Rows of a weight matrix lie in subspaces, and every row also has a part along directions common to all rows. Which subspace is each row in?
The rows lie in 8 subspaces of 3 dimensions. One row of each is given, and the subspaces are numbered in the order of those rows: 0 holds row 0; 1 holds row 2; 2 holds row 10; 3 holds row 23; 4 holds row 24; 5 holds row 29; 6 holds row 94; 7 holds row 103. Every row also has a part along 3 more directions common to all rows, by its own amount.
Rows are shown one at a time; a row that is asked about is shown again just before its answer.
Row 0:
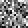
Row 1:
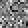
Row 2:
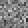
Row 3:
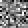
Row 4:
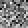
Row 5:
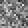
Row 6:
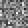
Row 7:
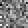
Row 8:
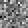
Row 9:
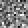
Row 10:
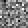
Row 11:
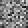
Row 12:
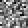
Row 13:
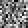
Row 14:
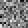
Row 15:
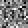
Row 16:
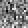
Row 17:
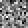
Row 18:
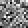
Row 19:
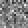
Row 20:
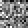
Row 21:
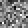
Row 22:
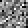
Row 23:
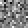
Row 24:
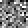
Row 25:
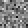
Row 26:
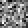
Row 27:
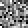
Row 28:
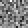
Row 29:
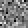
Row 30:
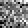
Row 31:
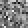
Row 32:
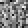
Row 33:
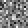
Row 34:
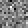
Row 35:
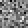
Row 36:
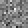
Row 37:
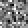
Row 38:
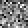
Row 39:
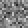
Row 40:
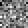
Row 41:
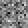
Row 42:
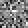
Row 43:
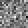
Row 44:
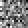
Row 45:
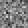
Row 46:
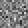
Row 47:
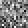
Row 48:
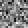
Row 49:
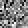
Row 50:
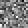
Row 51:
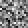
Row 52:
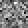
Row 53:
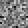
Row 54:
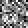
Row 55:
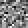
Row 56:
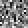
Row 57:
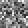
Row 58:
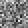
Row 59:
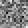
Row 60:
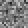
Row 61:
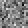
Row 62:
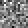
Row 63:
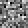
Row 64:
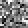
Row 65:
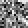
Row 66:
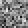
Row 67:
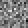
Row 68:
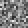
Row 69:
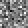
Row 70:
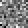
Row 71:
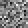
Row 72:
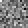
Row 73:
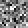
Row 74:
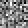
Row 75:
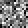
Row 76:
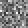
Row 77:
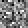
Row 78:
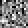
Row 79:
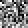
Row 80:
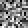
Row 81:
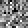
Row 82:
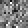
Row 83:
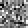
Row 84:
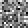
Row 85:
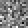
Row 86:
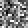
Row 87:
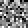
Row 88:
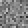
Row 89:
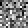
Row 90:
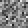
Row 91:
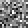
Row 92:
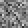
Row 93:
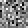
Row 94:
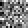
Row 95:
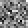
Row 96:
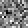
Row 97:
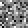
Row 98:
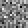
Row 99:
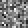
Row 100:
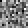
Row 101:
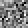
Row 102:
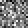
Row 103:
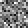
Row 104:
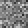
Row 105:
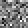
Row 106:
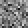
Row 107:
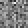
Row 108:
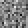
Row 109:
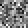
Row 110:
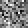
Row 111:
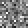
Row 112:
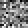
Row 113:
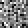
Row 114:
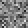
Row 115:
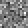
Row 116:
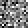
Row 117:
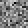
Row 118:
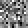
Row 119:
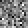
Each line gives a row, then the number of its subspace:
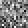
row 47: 6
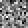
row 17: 3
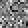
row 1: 1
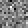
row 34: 1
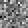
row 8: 3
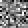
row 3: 6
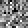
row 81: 1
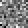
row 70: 5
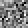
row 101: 2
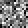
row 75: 5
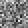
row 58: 2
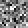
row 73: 1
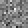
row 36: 1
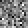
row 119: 2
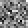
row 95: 1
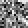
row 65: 0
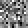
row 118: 4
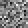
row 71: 2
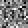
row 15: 3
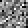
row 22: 4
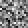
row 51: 0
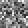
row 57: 0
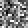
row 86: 4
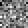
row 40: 5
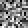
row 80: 3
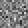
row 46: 1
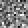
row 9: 7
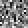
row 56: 3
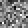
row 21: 7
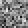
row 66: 6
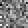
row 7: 5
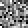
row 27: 6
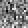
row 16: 6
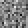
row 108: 7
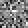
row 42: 1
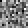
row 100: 2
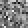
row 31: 7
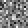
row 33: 4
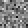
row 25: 5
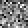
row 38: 2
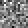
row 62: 3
